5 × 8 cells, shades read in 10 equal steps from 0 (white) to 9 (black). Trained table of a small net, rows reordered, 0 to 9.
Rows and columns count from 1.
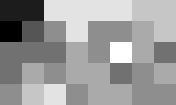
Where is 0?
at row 3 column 6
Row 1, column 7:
2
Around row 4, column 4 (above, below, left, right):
3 4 4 3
